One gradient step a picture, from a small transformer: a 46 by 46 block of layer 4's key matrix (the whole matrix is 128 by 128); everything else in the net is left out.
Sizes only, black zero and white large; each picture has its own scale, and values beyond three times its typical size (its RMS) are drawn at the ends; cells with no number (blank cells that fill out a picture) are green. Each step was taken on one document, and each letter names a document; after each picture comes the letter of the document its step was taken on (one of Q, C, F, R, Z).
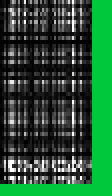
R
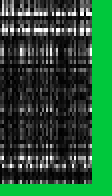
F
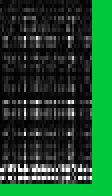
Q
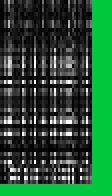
R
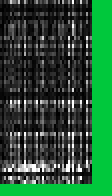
Q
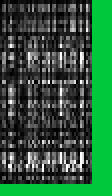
Q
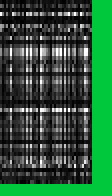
F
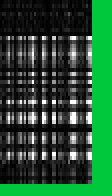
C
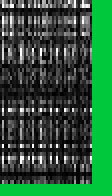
F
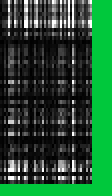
R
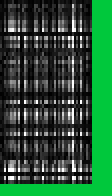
Q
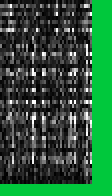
C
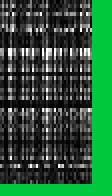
F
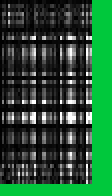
C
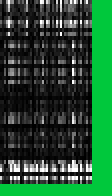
R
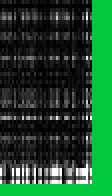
C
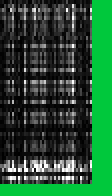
Q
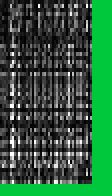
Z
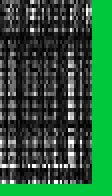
Z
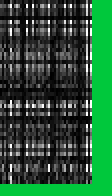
Z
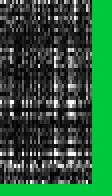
Z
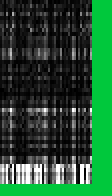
F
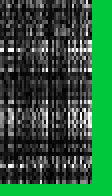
F
